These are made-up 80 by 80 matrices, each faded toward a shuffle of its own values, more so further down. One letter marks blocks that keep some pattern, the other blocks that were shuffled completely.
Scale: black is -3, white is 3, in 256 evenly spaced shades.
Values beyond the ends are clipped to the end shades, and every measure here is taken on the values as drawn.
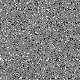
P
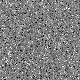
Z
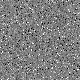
Z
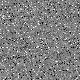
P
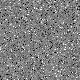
Z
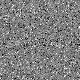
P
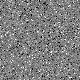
Z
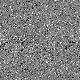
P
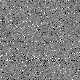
P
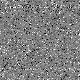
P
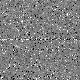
P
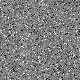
Z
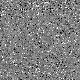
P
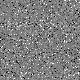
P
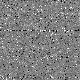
P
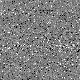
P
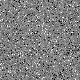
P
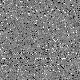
P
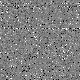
P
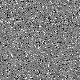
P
